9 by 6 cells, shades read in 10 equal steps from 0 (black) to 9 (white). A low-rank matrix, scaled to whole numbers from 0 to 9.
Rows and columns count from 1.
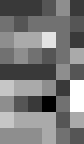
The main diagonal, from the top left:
2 3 6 3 5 9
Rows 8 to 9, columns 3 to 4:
6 6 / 5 6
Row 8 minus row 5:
5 4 4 4 -2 3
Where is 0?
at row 7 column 4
